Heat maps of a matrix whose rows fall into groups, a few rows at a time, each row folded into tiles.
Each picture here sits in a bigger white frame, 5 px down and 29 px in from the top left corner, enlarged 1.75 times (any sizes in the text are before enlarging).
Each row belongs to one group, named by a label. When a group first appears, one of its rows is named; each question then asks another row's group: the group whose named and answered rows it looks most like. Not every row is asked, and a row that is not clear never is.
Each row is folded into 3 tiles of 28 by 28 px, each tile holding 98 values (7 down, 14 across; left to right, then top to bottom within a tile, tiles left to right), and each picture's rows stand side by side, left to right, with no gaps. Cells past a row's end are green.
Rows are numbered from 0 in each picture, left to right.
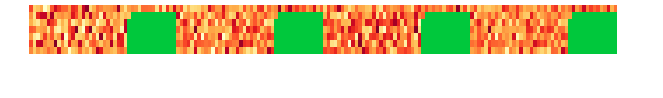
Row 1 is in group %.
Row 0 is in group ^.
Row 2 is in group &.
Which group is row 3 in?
%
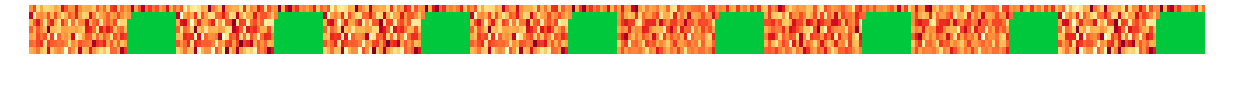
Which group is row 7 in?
%
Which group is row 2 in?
%
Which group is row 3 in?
%
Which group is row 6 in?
&
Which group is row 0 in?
%
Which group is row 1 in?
%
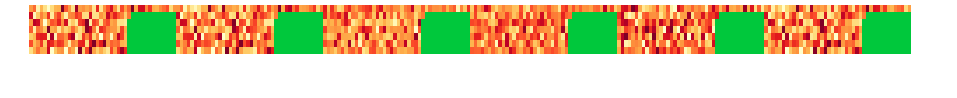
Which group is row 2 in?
^
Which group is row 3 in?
&
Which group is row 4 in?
&
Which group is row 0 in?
%
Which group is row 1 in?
%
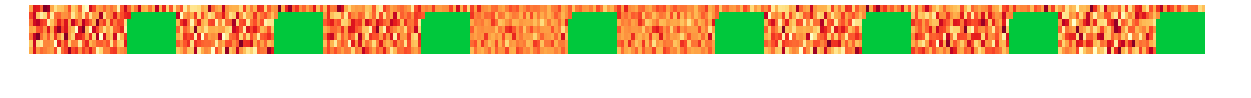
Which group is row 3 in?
^
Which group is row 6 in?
&
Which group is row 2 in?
&
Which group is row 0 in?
&
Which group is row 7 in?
%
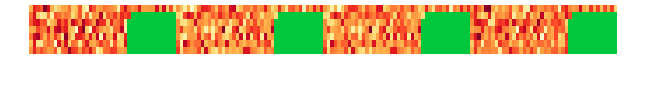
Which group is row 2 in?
^
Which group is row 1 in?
^
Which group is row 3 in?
&
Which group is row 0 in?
&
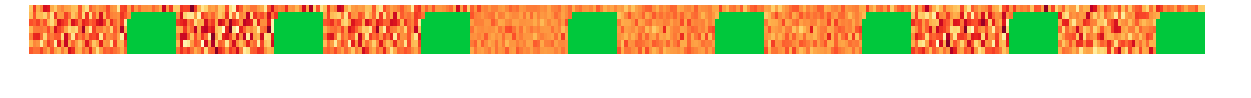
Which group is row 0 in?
&
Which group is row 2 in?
&
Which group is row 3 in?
^
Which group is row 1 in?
&
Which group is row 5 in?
^
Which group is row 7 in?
%
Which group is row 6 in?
&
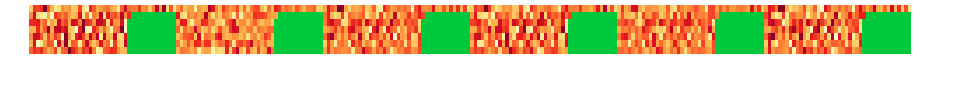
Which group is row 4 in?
&
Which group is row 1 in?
%
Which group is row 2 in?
&
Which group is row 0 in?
&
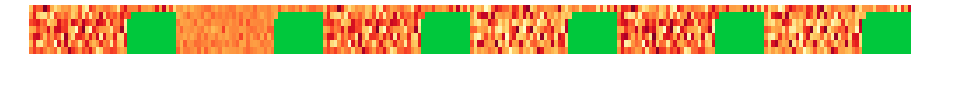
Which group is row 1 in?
^
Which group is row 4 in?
&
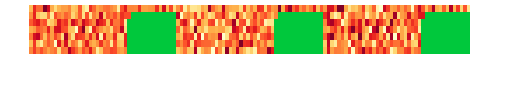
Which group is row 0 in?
&
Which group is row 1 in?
%
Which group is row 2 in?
&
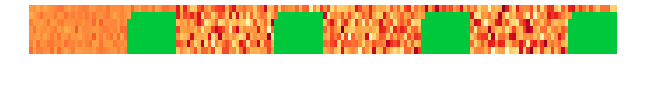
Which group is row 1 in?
^
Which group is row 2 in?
%
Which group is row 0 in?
^
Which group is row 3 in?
%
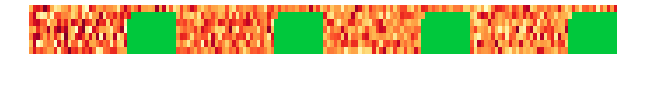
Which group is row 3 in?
^
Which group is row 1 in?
&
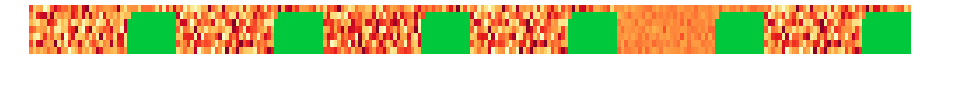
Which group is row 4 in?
^
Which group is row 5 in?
%
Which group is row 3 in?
%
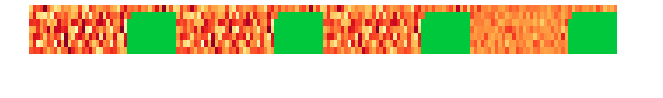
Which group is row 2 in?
&
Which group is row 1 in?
&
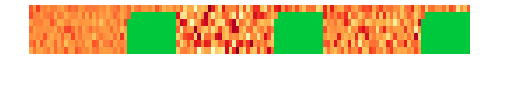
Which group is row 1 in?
%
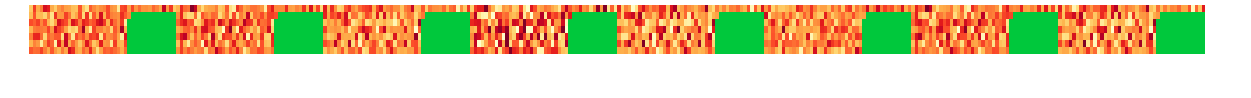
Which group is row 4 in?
^
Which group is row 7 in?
^
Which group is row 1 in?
&
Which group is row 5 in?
%
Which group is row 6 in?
&
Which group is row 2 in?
^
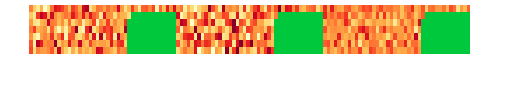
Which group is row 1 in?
%
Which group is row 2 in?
^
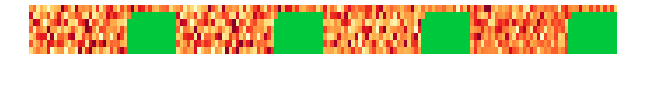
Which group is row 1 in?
%
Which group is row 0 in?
%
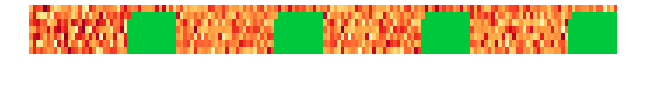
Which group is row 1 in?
%
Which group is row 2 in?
%
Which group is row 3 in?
^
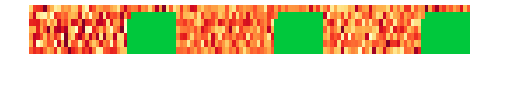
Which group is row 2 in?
%
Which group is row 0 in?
&
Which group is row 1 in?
&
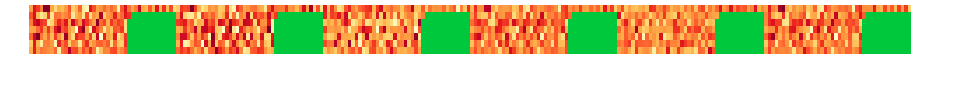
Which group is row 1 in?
&
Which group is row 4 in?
%
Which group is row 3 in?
&
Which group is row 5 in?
&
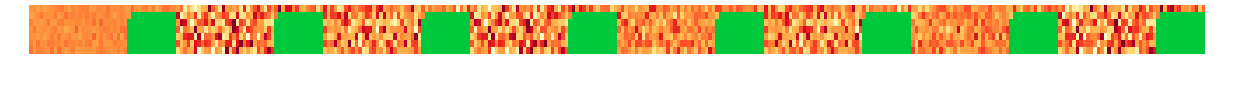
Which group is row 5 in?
^
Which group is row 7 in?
%
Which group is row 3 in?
%
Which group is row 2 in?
^
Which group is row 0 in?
^
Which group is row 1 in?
%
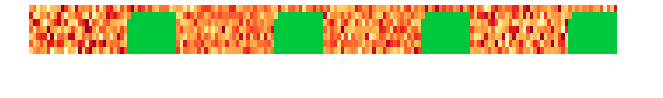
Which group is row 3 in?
^
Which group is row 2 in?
%
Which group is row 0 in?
%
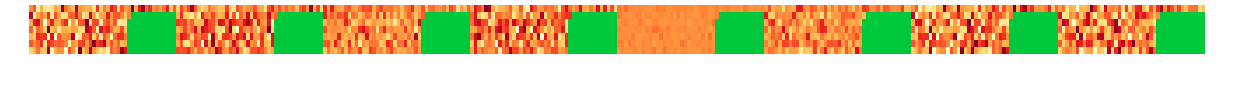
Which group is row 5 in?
%
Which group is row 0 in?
%
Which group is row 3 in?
&
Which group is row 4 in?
^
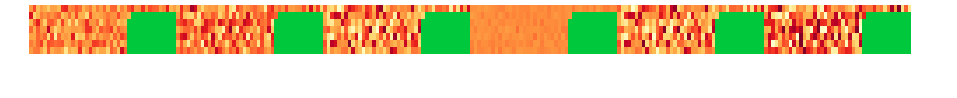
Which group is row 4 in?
^
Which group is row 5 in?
&
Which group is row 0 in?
%
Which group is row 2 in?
^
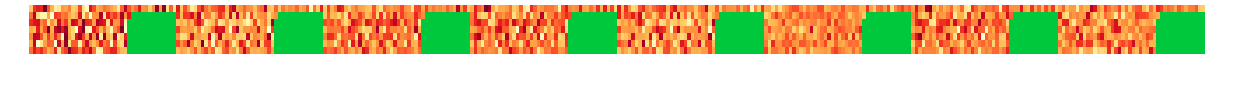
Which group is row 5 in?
^
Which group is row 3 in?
&
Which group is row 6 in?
&
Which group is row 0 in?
&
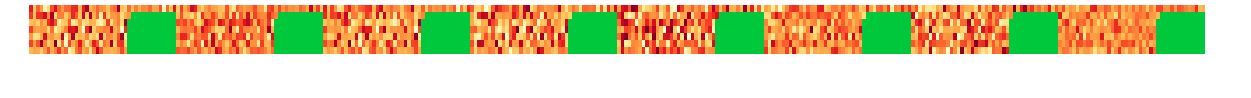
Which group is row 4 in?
&
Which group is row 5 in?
^
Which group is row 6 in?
%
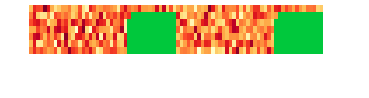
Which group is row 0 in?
&
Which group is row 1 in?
%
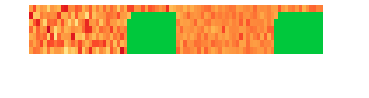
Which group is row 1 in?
^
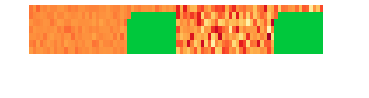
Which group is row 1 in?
^
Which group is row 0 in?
^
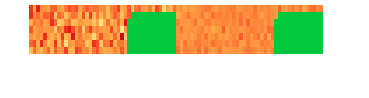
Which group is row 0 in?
^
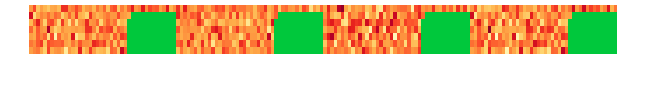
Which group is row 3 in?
%
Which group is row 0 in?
%
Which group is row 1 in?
^
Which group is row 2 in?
&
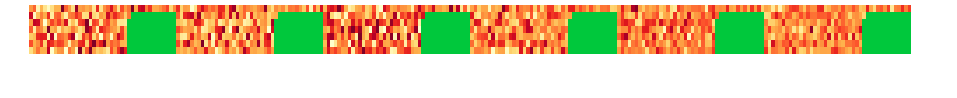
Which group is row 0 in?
%
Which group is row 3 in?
%
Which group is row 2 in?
&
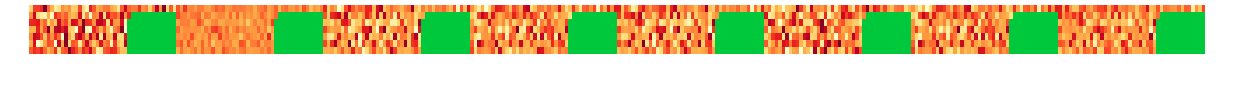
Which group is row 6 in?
^
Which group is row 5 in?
%
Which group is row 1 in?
^
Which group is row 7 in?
^
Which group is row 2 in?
^
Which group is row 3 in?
^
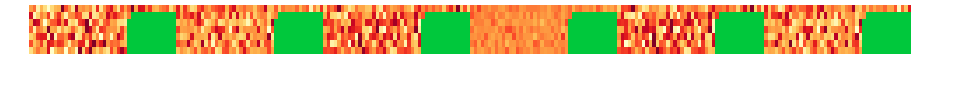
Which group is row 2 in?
&
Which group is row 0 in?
%
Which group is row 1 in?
^
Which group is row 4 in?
&
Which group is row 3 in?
^
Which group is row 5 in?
^
